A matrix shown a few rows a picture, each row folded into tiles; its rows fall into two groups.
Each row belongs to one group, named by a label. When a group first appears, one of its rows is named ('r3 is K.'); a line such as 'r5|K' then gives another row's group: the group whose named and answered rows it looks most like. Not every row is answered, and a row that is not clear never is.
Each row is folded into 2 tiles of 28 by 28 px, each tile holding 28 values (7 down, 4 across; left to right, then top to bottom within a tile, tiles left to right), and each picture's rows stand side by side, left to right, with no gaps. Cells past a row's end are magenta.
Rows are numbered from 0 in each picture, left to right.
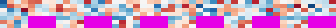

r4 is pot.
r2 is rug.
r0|rug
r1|pot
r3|pot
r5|pot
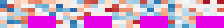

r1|rug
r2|pot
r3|rug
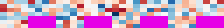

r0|pot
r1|rug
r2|pot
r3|rug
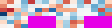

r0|pot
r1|pot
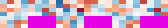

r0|pot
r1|rug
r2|pot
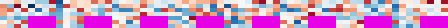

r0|pot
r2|rug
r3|rug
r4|rug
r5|rug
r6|pot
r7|rug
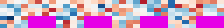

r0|rug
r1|rug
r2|pot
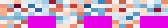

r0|pot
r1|pot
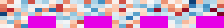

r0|pot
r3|pot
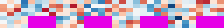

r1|pot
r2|pot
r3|rug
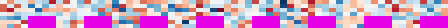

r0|pot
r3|rug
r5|rug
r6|rug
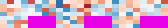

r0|pot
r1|rug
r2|rug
